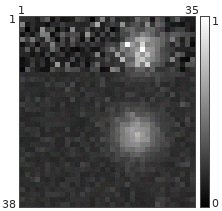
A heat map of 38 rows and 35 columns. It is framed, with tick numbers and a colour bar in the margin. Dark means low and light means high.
Histogram: skewed, a long tail of high values. Average level on the scale: 20%. Seam: horizontal, 30% of the way down, the bottom part calmer. Ninth with the highest average: top right. Mirror symmetry: none. Bumps: two.
